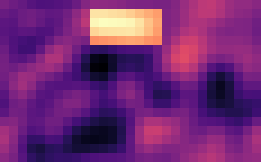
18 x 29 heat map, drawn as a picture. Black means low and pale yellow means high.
The top middle is the roughest part. The ninth with the lowest average is the centre. Most values sit low, with a long tail of high ones. The top right is the smoothest part. The ninth with the highest average is the top middle. An odd patch, higher than its surroundings, sits in the top middle.
